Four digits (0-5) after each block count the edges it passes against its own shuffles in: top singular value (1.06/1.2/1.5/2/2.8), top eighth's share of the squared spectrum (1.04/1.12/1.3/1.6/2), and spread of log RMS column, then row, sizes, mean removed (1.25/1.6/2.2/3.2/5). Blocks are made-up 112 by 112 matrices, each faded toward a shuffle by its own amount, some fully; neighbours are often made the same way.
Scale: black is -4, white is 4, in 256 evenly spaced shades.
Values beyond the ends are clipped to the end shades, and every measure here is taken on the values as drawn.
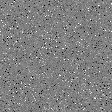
0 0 0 0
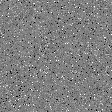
0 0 0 0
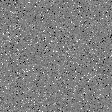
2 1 0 0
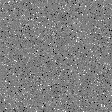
0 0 0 0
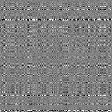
5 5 3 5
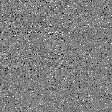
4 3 1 2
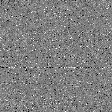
3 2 0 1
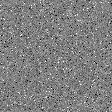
2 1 0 0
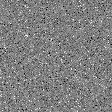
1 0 0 0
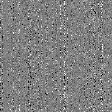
2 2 4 0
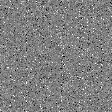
1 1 2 0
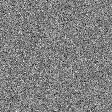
1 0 0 0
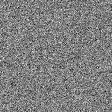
2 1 0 0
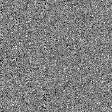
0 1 3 0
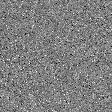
0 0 0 0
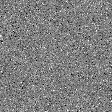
0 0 0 0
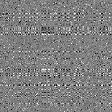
5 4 2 4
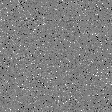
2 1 0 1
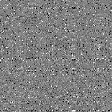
4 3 2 2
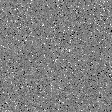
0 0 0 0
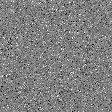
0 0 0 0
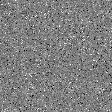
0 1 0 1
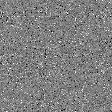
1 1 1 1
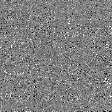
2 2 2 3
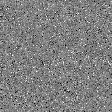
3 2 0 0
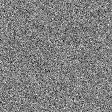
1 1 0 0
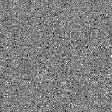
4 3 2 2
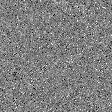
2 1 0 0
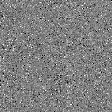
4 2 1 1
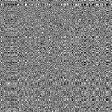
5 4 3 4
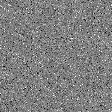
2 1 0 0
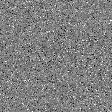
2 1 0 0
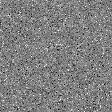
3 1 0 0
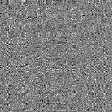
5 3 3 2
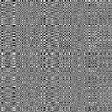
5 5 4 4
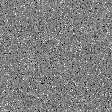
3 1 0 0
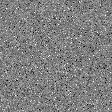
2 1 0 0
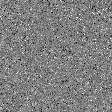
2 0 0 0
